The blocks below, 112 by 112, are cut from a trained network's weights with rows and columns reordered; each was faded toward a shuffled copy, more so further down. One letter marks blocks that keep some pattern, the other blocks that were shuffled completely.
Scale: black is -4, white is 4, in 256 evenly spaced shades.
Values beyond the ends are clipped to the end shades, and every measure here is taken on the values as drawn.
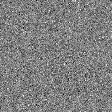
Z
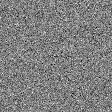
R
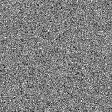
Z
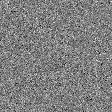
R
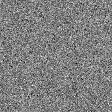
R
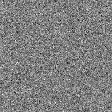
Z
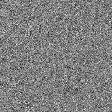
Z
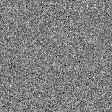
Z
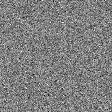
Z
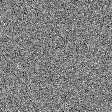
R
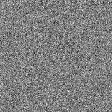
Z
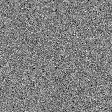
R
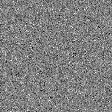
Z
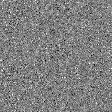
Z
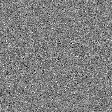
Z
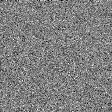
Z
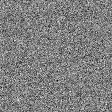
R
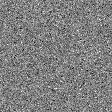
R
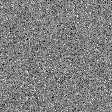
R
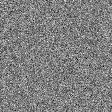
Z
